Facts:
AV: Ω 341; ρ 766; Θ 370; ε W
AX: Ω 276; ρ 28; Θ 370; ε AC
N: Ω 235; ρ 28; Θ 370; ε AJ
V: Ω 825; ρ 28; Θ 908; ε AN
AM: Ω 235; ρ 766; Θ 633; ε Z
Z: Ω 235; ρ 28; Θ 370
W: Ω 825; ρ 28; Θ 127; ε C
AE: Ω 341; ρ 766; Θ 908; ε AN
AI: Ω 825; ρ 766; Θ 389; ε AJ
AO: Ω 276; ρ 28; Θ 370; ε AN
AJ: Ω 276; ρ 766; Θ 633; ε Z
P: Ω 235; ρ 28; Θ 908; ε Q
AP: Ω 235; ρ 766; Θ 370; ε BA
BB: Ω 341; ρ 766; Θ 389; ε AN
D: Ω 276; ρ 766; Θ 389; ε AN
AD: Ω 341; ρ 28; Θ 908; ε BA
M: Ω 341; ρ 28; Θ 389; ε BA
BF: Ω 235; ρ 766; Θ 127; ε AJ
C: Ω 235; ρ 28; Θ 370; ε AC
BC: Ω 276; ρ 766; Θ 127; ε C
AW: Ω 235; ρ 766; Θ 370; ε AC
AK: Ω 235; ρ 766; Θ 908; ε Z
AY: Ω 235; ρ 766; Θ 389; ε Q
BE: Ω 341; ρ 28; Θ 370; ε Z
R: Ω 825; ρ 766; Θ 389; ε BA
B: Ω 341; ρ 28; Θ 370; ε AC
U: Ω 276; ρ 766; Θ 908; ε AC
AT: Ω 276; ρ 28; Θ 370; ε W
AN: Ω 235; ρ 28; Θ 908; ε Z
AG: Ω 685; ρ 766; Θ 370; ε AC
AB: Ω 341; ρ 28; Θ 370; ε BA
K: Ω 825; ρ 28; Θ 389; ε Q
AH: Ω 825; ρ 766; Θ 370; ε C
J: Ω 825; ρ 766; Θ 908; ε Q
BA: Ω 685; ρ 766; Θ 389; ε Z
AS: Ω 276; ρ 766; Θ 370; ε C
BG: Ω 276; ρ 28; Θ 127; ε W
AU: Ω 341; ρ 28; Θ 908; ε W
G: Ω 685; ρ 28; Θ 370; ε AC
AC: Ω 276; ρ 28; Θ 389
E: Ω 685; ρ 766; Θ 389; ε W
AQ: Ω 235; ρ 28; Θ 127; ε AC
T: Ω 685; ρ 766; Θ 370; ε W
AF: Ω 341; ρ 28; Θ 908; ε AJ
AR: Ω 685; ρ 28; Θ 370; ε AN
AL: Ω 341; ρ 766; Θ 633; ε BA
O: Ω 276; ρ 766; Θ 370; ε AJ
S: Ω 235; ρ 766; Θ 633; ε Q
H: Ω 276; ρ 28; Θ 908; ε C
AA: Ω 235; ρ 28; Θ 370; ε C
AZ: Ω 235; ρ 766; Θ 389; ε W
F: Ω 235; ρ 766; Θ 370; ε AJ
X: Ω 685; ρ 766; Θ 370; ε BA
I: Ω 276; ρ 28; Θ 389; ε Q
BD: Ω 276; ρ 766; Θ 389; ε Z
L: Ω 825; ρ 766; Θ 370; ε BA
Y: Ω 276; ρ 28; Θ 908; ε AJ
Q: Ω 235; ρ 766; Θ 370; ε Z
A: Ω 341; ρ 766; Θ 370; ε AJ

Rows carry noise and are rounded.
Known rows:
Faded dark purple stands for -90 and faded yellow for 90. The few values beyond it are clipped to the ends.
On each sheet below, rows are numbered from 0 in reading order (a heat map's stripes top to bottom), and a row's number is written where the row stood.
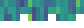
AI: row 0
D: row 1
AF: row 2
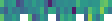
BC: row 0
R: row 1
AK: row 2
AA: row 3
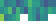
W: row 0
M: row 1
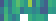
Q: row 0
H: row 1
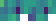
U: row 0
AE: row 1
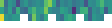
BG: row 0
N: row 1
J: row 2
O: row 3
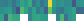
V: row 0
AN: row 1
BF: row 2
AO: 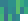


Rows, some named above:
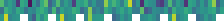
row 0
AQ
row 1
L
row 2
AQ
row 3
P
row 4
T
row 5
AL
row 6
AQ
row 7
X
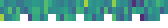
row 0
W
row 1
B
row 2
V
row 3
AZ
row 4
BA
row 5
A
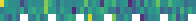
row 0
E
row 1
AR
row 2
J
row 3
AQ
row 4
BC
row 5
A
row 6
AY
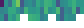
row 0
L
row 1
AX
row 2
O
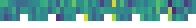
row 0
BB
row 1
AS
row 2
A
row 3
I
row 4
AC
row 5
AT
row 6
AJ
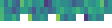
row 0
Y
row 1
BC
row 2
K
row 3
AG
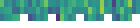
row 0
AU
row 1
AV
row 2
AW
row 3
G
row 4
AH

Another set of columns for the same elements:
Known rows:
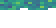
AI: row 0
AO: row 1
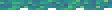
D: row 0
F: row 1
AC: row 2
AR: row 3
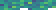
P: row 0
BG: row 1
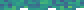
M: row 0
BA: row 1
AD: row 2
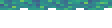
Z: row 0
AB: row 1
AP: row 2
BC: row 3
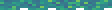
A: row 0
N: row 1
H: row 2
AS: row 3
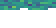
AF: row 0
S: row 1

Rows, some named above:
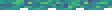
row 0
E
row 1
AJ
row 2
K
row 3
BC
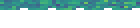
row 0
A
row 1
BA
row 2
AY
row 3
AS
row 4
J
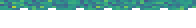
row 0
V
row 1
AU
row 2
BA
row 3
AN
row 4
AE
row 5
BF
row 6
BB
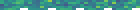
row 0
AZ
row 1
G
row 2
AL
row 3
H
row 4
BG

